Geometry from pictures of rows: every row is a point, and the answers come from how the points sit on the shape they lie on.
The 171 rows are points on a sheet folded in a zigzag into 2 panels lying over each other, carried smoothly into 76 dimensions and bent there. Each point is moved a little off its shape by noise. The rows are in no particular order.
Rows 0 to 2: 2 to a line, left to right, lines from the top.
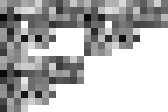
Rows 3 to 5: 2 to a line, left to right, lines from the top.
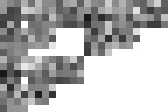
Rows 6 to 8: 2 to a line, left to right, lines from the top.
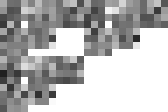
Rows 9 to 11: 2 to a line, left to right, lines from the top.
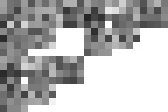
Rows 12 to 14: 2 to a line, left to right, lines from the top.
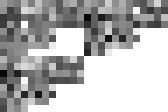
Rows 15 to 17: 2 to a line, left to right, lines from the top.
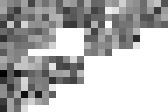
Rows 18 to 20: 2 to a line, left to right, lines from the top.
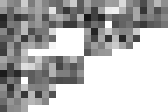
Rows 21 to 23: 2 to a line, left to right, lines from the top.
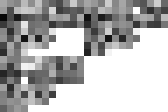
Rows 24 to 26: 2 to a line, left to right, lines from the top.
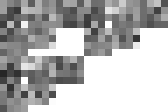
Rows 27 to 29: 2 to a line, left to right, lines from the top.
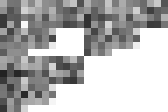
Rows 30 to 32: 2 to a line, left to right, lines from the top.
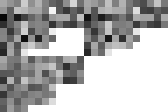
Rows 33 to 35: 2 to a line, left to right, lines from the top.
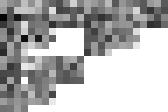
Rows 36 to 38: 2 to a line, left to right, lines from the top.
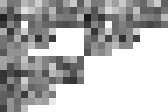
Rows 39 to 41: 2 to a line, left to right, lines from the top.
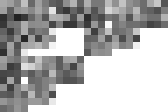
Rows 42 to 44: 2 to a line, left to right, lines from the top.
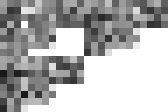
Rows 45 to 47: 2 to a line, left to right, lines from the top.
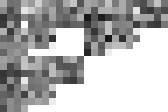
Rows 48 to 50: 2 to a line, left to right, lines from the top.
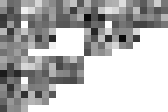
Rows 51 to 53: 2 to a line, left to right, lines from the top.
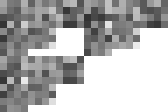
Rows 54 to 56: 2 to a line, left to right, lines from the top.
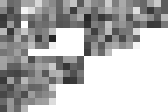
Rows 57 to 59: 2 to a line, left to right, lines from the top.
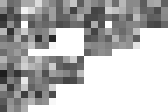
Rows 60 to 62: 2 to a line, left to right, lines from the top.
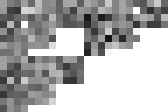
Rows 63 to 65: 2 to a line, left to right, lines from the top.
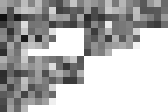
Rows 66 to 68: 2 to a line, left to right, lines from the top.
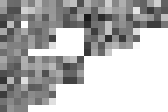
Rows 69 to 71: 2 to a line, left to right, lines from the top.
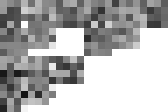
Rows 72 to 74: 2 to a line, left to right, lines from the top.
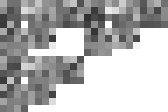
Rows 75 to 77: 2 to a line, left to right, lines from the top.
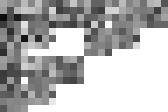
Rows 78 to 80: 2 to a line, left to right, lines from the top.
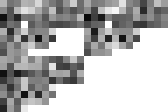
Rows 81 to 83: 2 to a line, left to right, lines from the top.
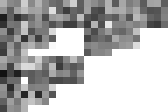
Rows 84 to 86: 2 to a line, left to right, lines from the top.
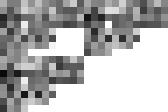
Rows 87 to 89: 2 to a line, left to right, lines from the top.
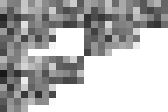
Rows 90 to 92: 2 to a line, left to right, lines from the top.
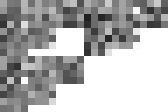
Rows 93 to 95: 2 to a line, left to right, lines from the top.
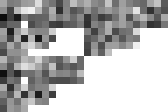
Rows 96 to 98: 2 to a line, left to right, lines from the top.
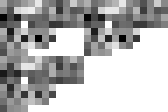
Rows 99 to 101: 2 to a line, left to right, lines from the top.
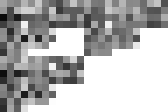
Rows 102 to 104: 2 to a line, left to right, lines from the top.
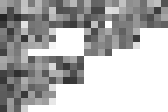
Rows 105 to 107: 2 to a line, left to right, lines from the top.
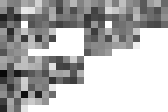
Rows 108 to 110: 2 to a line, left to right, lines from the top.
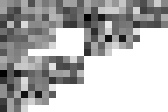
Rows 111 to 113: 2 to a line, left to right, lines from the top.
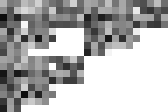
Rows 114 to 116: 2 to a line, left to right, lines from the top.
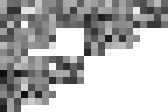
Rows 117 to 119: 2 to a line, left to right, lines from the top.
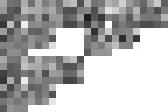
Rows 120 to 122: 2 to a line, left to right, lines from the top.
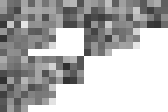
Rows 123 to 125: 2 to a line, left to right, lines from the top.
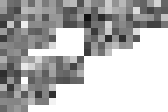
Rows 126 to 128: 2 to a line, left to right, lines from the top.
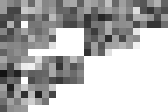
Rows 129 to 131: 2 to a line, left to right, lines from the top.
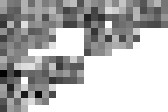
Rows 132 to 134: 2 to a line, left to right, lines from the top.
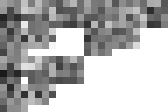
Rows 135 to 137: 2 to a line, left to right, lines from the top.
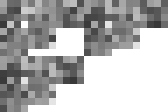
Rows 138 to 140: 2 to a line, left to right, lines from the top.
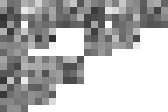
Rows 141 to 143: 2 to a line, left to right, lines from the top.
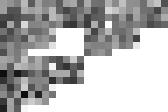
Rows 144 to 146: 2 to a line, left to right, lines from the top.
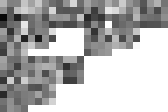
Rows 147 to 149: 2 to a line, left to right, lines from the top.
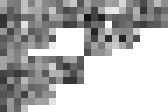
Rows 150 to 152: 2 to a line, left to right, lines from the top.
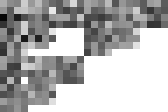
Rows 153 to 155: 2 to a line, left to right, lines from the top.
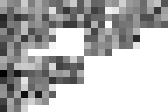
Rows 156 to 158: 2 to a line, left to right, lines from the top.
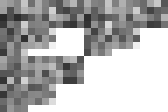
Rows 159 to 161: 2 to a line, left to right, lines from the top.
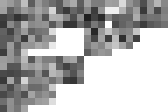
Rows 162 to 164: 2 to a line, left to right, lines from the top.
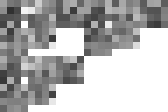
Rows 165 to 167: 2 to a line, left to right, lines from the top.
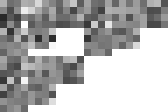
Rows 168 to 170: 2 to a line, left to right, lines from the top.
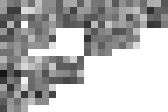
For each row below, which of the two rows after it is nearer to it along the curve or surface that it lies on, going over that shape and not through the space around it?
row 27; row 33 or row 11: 33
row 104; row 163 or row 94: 163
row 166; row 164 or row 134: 164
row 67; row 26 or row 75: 75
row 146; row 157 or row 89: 157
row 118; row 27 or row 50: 27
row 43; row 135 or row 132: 132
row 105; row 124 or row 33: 33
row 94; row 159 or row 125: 125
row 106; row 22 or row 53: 22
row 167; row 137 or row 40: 40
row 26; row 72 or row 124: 124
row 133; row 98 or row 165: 165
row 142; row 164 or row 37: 164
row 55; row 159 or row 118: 118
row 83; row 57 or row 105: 105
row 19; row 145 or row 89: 145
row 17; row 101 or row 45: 101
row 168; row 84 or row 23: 23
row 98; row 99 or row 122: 99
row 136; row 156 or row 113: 156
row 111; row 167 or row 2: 2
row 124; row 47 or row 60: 47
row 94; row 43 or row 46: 46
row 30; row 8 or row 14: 14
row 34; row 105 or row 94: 105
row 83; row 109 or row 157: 109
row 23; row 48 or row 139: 139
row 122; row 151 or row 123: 123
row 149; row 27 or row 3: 3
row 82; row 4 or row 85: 85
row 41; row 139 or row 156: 139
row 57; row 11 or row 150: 150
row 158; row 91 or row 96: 91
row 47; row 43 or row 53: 43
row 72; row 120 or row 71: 120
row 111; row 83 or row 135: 83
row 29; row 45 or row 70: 70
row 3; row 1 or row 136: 136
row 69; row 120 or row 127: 127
